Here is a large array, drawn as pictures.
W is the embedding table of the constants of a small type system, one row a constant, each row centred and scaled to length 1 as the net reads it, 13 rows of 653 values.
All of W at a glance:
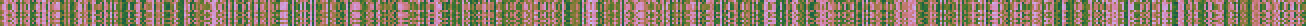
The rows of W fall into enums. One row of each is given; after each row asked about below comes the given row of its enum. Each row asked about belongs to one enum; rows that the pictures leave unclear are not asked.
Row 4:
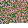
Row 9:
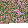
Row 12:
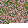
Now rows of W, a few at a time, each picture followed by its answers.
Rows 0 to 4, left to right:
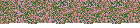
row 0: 9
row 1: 12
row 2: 4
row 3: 4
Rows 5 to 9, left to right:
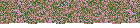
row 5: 9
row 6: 12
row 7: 4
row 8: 12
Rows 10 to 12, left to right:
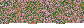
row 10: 4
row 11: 9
